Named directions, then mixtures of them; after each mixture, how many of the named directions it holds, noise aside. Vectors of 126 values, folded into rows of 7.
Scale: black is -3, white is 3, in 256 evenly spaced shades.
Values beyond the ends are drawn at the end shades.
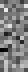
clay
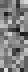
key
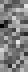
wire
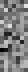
one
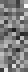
three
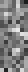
one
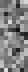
one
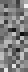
three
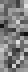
two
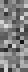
two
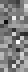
three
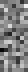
one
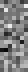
one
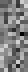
two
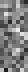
one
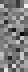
three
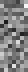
three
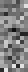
three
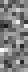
two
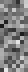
three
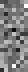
three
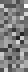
three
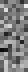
one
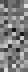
three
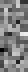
three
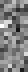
two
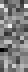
one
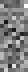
three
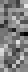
two
